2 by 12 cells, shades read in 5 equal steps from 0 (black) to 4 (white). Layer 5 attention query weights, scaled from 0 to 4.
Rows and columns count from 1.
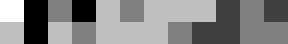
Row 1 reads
4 0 2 0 3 2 3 3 3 1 2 1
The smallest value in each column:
3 0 2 0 3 2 3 2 1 1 2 1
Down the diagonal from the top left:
4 0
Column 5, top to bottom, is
3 3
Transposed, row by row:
4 3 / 0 0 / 2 3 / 0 2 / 3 3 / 2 3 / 3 3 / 3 2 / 3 1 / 1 1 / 2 2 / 1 2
